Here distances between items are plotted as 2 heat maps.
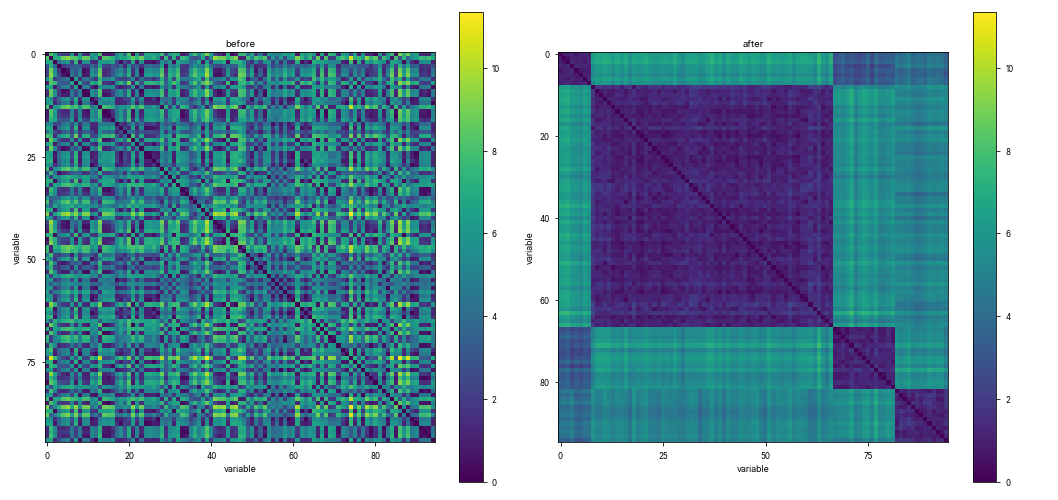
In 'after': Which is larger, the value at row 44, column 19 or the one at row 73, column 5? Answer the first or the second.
the second
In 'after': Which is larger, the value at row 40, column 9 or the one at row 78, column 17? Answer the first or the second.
the second
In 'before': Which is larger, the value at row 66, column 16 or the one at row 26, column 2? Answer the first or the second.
the first
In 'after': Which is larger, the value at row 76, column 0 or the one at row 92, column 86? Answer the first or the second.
the first
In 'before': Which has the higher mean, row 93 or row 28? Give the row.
28
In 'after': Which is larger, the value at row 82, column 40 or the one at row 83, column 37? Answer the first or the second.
the second
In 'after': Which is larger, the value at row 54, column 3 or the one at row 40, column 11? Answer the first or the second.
the first
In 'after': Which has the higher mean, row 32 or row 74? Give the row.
74
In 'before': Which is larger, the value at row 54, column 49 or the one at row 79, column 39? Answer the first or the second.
the second
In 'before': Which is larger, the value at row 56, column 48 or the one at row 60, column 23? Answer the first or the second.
the second
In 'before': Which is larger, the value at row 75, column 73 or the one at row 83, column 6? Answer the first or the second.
the second
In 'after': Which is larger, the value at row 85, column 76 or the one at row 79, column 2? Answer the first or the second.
the first
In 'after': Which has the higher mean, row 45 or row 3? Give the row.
3
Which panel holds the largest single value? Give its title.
before
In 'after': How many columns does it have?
95
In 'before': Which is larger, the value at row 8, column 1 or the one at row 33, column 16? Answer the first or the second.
the first
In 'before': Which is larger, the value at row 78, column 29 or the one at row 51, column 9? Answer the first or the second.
the first
